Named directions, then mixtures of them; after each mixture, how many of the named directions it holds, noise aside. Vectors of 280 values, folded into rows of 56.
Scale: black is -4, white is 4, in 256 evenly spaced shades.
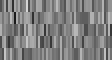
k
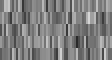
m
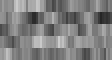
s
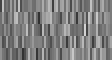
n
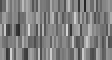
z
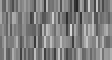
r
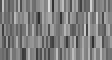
one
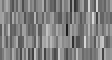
two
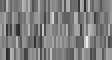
two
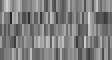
three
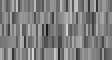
two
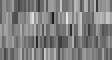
two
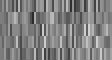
two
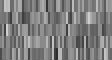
one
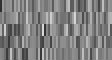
three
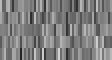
one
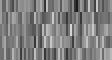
one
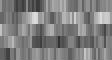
one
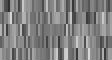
one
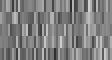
three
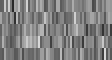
two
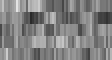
one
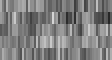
three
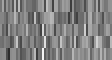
two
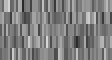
one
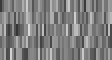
two
